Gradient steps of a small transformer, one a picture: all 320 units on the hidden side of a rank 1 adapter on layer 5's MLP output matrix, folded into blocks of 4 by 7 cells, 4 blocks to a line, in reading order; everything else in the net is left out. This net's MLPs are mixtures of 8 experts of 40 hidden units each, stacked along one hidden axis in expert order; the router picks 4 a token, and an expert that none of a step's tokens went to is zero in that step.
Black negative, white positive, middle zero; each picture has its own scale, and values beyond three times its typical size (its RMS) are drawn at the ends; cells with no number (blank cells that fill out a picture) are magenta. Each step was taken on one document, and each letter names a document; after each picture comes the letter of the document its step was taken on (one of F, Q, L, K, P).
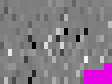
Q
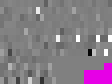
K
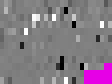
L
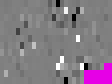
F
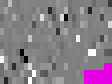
Q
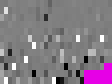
Q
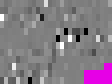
K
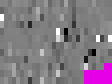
K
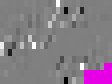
F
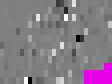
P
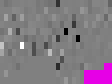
F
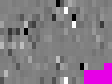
F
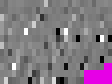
K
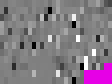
L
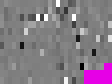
L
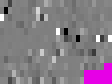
K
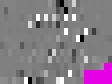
P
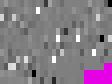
K
